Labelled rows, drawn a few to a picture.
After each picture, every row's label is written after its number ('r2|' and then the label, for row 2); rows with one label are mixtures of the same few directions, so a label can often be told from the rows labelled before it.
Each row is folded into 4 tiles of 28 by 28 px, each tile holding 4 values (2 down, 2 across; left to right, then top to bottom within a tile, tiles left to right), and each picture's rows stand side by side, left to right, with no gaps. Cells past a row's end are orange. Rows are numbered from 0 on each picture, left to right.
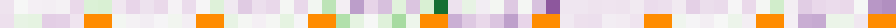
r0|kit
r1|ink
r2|ink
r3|ink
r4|ink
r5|kit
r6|ink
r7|kit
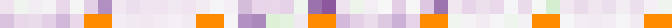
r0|ink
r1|ink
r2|kit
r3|ink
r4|ink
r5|ink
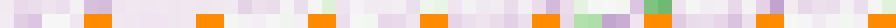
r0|kit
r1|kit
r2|ink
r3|kit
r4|ink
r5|kit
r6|ink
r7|ink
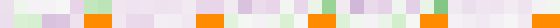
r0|kit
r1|kit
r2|ink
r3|ink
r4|ink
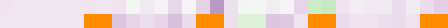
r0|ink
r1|ink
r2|kit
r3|ink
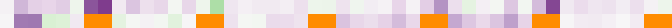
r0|kit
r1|ink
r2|kit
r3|ink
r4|ink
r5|ink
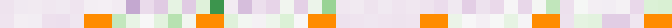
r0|kit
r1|ink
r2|ink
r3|ink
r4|ink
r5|kit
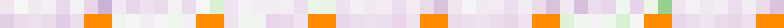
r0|ink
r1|ink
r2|kit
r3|ink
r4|ink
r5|ink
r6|ink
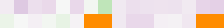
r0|ink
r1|kit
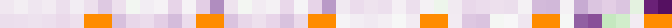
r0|ink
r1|ink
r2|ink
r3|ink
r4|kit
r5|kit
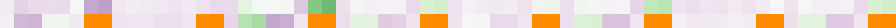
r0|kit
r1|ink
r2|kit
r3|kit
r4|kit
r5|kit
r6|ink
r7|kit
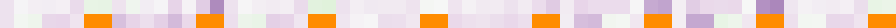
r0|kit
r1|ink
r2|kit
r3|kit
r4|ink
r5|kit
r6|kit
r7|kit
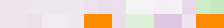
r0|kit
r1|kit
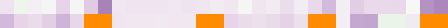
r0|ink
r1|ink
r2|ink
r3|kit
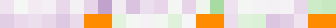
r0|ink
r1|ink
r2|kit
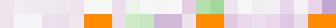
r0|kit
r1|kit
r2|ink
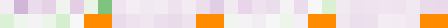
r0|ink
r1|ink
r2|ink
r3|kit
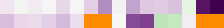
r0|ink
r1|kit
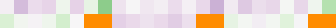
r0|ink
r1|ink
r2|ink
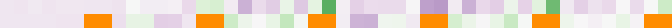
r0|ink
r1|kit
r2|ink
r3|kit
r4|ink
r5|ink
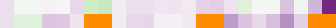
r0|kit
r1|kit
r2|ink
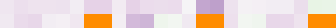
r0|kit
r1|kit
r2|kit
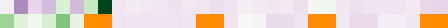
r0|ink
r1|ink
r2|kit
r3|kit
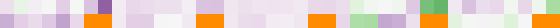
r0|ink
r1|kit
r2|kit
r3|kit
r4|ink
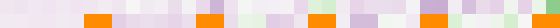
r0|ink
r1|ink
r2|kit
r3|kit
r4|ink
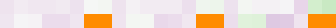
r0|kit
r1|kit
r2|kit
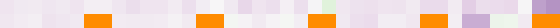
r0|kit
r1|ink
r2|ink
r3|kit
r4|kit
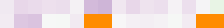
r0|kit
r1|ink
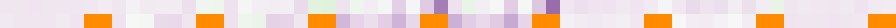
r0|ink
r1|kit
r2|kit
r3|ink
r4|ink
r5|ink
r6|ink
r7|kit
